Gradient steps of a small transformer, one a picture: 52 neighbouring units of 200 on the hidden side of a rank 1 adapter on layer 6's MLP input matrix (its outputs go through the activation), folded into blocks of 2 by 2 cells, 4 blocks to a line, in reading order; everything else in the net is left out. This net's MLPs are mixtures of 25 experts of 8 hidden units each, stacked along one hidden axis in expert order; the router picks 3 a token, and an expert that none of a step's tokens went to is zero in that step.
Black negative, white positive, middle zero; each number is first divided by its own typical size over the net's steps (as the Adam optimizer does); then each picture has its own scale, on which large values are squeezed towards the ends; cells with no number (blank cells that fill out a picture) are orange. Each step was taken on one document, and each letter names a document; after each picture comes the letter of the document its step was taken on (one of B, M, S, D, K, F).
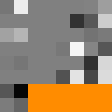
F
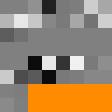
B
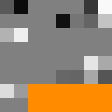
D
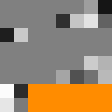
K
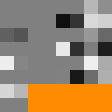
D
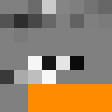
B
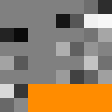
D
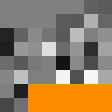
K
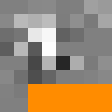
B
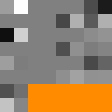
D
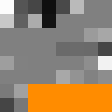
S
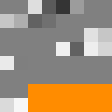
S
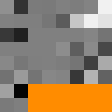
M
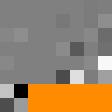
F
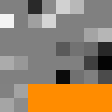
S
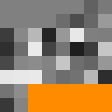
K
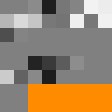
B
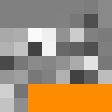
K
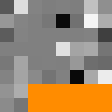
D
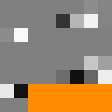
K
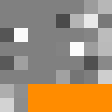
K
